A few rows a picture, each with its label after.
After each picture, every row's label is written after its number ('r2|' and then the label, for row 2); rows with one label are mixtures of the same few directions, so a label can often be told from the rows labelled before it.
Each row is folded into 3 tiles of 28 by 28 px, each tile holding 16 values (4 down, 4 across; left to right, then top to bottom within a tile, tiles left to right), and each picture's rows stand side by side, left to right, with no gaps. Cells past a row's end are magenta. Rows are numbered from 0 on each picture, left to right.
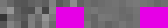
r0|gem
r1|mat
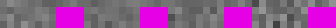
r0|mat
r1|mat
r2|gem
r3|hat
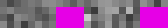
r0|mat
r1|gem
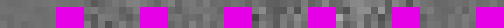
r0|mat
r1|mat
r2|hat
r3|gem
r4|gem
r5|gem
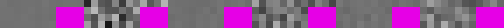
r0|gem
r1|hat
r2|gem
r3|hat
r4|hat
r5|mat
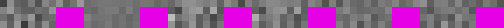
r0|hat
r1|gem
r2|gem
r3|gem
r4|hat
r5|hat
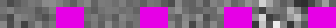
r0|mat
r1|hat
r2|hat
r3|mat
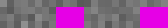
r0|hat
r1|hat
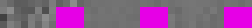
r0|gem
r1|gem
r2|gem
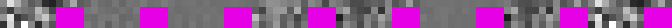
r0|mat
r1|hat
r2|hat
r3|gem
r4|gem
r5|gem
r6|gem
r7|mat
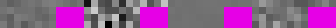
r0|mat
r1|hat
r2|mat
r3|mat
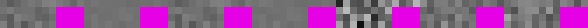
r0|mat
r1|mat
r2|mat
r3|mat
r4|hat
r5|hat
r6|gem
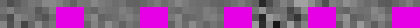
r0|mat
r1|mat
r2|mat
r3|mat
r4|mat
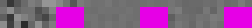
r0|mat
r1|hat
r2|gem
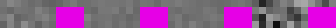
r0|mat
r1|gem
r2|mat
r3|mat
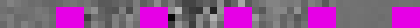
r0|mat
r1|gem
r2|gem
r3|gem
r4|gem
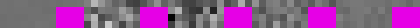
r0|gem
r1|mat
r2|gem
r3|hat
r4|gem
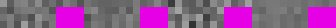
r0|hat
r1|gem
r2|hat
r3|gem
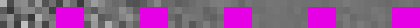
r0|hat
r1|mat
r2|mat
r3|gem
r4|mat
